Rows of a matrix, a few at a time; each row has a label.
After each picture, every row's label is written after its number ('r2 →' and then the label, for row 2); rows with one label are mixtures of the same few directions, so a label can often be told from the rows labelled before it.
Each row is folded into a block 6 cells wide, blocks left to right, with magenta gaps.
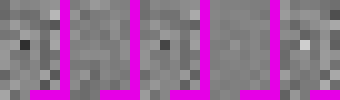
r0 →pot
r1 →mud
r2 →pot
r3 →pot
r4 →pot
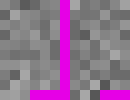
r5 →mud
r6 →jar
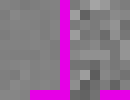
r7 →mud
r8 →mud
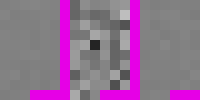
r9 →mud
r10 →pot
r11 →pot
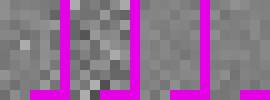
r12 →pot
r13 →jar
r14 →jar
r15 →mud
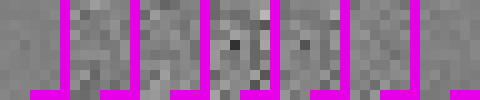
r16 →pot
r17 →mud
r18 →mud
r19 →pot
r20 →pot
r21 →jar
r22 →mud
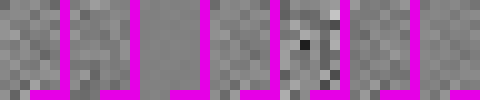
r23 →jar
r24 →mud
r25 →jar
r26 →jar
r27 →pot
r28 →jar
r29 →jar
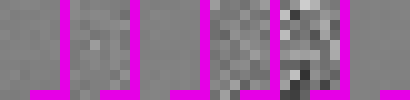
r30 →mud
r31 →pot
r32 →mud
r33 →jar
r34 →mud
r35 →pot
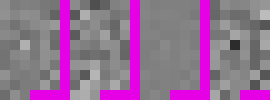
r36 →pot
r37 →mud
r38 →pot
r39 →pot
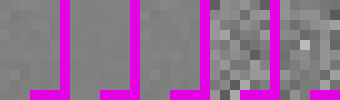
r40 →mud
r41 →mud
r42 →mud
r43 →jar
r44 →pot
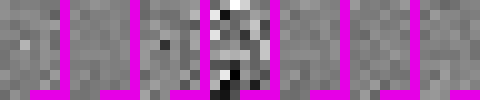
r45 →pot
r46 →mud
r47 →pot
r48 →mud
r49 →mud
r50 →jar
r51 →mud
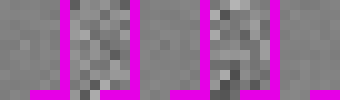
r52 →pot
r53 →jar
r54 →pot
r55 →mud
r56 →mud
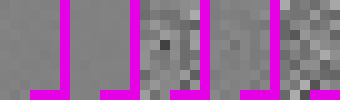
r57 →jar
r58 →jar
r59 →pot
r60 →pot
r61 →jar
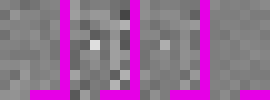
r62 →mud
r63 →pot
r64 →pot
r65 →jar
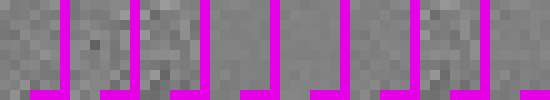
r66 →jar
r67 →pot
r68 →mud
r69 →mud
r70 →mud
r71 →jar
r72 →mud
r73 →mud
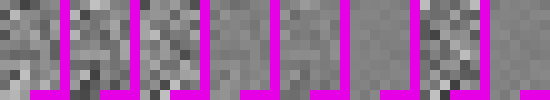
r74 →mud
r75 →mud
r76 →jar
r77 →mud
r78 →mud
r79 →jar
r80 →jar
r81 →jar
